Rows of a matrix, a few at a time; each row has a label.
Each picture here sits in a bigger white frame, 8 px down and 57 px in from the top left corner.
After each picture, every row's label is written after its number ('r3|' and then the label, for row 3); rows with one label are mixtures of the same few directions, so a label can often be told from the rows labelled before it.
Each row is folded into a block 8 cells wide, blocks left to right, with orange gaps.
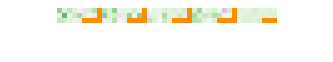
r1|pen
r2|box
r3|box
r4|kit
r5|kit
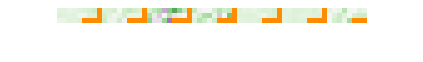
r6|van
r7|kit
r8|kit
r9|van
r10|van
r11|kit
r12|kit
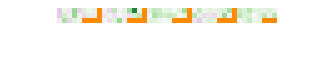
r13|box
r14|kit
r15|pen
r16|van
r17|box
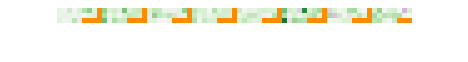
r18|kit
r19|box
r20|pen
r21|box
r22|van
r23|box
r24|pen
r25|kit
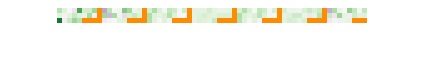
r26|box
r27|pen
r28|kit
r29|kit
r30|kit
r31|van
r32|pen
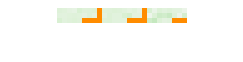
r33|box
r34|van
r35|van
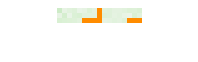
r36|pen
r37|van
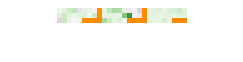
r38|box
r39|van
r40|kit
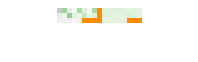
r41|pen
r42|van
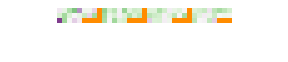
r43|box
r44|box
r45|box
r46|kit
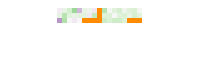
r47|box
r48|pen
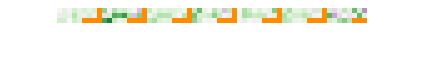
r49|box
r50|van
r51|van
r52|kit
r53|pen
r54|kit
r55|pen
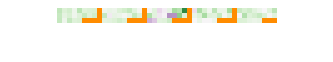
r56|box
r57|pen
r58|van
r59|pen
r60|pen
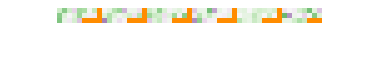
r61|kit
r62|box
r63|box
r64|box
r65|box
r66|pen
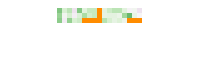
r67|box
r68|van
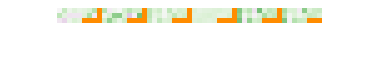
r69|van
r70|van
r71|box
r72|van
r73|box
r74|box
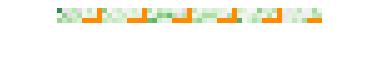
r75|pen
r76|pen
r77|van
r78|van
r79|box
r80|kit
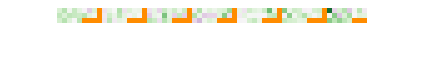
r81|kit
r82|box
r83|box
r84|van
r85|kit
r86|pen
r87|pen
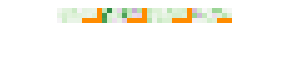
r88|box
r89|kit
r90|box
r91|pen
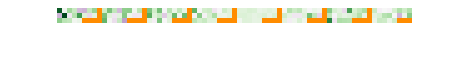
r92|pen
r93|kit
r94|box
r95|pen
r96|box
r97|van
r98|box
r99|van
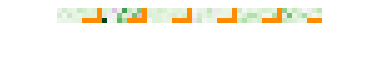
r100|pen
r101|box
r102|box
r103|box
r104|van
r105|pen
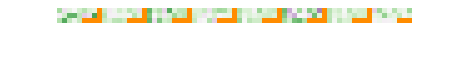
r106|van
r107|pen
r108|box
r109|kit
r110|box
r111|pen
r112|box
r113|pen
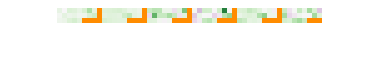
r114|kit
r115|van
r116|pen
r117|kit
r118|van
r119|pen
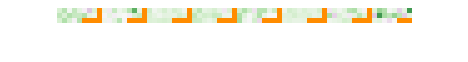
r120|kit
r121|kit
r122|pen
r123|kit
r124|kit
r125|pen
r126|pen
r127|pen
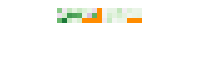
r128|van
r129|box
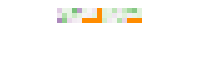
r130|box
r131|kit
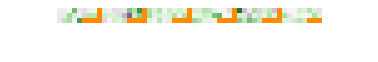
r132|kit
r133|van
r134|box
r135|van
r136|pen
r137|pen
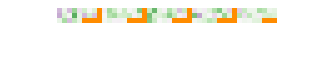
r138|box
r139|pen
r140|kit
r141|pen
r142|pen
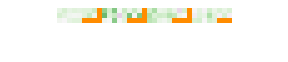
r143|van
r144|box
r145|kit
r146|box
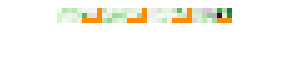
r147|van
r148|van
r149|kit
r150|van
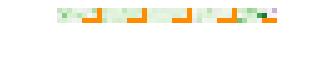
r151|pen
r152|box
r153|van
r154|box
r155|van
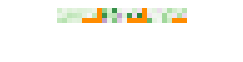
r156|van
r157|box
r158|box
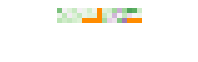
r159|pen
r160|kit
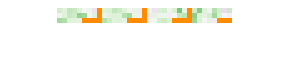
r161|van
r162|van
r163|kit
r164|kit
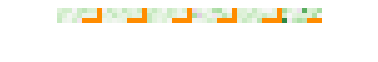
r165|kit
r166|pen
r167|kit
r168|pen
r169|kit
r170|box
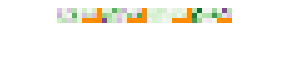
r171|box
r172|box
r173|box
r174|kit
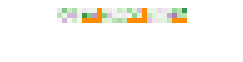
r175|van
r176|pen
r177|van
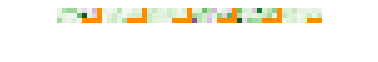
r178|van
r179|kit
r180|kit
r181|box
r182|box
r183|box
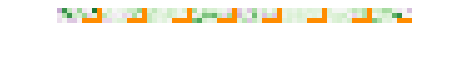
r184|pen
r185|van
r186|kit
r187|van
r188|box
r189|box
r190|van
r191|van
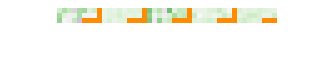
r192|kit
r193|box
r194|box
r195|pen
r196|van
